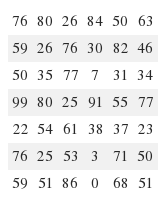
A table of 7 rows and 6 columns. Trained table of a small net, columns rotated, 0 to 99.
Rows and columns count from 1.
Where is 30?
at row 2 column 4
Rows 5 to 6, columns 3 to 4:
61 38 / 53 3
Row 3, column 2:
35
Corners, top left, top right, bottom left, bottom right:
76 63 59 51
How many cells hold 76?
3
